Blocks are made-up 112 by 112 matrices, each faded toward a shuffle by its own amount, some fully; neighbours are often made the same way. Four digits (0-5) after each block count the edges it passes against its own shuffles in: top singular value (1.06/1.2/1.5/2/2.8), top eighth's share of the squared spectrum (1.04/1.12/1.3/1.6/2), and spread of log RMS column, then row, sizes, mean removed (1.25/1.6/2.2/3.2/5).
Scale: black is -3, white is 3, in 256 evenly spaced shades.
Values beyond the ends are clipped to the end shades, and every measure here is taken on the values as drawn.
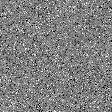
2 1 0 0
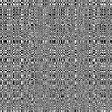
5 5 4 4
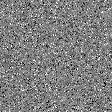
3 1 0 0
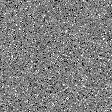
2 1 0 0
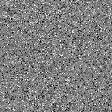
3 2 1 0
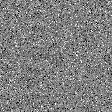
2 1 0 0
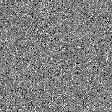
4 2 1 1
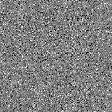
4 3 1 1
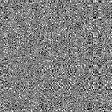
4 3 2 2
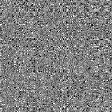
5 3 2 2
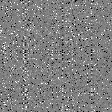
4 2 2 1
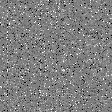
3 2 1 0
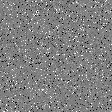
0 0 0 0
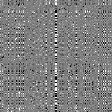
5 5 4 3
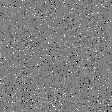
2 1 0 0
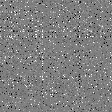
3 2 2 1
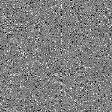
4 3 2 1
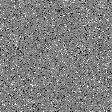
2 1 0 0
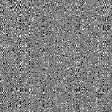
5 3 3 2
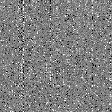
4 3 2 1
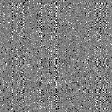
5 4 3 2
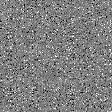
3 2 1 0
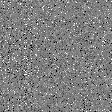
3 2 1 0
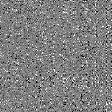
4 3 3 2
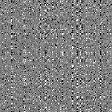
5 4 4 3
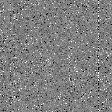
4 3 2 0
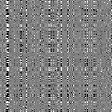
5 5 4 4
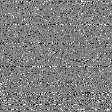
2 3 0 3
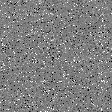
1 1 1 1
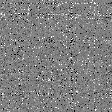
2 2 2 2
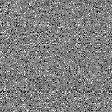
4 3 2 3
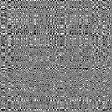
5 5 4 4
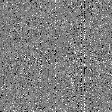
2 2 3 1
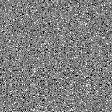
4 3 1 2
